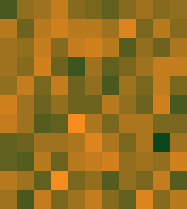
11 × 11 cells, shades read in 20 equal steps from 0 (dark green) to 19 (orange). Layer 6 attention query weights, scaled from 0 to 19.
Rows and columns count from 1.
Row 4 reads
12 10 16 8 4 12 7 9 12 15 15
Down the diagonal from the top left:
5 8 15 8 8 8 9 9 12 15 14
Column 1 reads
5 14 12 12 11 16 15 7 7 14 12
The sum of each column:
125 110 128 130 126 141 113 116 125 123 120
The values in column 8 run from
6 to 17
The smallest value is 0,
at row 8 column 10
